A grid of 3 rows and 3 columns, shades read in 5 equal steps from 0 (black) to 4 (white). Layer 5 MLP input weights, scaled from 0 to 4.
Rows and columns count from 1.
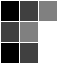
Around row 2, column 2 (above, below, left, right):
1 1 1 4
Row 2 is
1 2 4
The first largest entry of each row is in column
3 3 3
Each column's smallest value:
0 1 2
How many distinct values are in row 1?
3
